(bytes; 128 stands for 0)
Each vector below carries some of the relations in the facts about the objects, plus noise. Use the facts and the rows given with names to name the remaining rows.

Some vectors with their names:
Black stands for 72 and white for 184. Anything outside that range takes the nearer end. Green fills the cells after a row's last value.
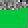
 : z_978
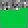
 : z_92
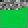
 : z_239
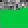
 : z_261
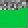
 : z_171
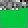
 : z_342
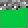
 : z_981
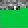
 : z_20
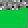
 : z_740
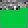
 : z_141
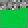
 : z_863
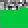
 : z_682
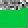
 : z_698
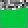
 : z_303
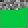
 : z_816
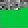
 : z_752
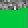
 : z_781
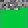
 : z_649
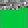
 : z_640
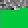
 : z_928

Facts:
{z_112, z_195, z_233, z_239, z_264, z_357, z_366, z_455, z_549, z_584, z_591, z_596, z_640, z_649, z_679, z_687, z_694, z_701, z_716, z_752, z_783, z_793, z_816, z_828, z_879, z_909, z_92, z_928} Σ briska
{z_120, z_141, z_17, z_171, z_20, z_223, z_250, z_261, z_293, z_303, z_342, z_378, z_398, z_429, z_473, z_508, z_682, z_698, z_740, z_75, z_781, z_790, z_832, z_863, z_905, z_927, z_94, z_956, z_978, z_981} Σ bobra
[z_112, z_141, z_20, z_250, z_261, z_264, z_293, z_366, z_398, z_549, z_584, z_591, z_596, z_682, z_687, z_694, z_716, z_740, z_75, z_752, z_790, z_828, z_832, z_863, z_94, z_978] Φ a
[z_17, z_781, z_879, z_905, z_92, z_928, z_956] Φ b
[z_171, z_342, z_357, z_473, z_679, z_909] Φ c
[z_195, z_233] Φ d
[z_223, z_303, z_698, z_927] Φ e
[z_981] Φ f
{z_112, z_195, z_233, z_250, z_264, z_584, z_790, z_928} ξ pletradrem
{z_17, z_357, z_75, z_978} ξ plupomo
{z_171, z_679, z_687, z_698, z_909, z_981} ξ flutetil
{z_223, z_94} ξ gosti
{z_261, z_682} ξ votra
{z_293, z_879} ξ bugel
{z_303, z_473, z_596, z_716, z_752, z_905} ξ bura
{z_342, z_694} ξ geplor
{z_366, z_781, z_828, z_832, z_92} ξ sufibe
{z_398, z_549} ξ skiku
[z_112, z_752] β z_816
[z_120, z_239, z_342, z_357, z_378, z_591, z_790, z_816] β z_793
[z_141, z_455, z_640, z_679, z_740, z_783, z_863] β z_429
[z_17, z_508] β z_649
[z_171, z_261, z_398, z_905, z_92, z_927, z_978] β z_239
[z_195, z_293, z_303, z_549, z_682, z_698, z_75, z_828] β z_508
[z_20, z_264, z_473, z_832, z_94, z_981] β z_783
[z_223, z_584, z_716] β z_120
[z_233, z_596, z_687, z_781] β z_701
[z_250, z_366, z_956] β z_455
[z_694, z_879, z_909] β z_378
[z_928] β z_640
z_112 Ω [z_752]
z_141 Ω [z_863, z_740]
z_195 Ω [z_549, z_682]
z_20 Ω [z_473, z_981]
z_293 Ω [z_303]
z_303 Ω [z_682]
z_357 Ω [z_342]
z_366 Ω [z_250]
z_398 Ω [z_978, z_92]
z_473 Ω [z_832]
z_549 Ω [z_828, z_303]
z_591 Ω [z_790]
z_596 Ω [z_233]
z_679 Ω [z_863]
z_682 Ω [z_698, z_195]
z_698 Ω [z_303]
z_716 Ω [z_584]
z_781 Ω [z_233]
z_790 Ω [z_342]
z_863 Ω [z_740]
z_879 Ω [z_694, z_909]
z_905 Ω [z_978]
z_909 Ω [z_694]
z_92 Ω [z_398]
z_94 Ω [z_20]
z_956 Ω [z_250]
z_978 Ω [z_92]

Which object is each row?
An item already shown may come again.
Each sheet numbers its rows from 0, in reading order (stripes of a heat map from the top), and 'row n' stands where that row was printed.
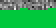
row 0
z_781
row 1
z_927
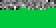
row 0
z_94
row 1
z_978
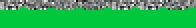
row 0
z_682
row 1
z_694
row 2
z_978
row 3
z_223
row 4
z_682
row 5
z_682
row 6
z_366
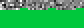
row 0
z_828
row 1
z_171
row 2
z_264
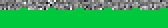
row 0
z_909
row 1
z_698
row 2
z_781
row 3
z_752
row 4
z_863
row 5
z_429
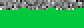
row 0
z_250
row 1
z_679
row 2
z_342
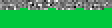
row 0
z_17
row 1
z_549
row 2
z_75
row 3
z_508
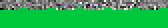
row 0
z_879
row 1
z_927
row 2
z_233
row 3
z_195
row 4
z_303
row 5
z_956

